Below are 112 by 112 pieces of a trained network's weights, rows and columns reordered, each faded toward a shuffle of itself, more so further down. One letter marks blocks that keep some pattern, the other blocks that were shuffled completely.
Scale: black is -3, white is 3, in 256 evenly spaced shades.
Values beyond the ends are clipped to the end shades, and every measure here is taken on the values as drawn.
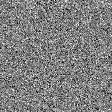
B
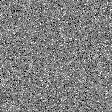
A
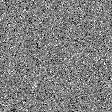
A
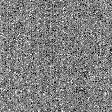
B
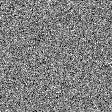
A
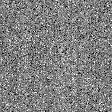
B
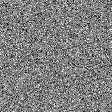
B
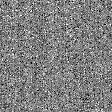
B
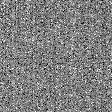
B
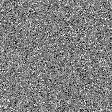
B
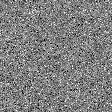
A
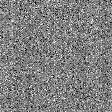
B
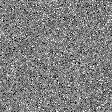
A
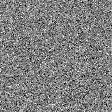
B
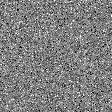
A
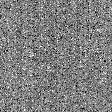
B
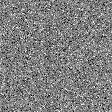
A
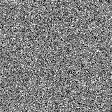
B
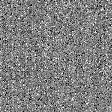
B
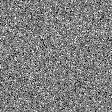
A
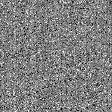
B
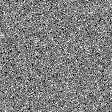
A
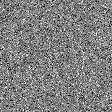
A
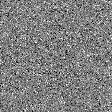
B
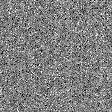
B
